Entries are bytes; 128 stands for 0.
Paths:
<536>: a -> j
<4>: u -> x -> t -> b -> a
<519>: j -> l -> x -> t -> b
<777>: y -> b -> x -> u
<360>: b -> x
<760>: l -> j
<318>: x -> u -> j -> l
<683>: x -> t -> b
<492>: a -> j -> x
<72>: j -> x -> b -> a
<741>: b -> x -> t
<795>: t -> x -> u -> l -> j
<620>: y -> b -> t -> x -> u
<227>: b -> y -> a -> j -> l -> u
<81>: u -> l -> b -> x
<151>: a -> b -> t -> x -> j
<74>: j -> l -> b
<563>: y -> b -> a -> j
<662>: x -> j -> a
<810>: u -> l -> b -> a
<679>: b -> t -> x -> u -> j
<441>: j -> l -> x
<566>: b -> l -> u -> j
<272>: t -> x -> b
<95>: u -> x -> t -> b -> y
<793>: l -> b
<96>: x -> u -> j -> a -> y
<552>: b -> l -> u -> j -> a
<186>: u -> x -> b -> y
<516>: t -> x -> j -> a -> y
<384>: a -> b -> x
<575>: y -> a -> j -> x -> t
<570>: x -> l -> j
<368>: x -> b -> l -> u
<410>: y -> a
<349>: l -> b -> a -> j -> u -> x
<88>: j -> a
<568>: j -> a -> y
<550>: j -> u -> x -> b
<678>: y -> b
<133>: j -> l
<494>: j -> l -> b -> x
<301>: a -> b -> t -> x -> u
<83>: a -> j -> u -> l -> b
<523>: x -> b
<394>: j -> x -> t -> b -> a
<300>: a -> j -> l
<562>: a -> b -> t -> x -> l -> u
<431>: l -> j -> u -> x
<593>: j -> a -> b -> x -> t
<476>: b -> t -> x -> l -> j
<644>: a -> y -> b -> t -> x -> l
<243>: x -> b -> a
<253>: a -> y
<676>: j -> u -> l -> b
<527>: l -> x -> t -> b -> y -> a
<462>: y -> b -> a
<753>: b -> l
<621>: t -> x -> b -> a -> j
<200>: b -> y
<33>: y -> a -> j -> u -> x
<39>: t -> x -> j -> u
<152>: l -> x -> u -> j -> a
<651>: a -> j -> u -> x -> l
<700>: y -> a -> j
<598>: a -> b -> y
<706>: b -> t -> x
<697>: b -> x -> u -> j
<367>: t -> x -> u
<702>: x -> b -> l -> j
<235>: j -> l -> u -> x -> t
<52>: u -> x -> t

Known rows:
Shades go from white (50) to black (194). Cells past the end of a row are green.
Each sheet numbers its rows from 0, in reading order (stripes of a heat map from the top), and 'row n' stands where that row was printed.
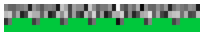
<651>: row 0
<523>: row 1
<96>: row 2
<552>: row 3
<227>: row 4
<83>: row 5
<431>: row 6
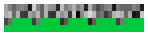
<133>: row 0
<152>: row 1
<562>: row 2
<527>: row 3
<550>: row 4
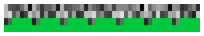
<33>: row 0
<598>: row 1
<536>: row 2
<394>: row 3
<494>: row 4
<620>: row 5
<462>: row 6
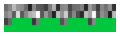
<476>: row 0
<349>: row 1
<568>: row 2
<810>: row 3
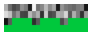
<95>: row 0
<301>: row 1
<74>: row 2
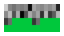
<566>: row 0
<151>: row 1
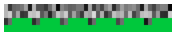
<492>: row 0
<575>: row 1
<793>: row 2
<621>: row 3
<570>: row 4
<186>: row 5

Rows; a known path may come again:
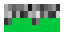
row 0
<384>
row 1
<243>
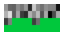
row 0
<83>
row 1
<566>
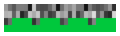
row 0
<523>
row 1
<700>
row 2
<644>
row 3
<72>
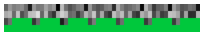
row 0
<570>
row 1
<81>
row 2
<527>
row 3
<88>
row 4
<753>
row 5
<410>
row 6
<678>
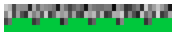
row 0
<96>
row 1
<706>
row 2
<200>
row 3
<360>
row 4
<462>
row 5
<679>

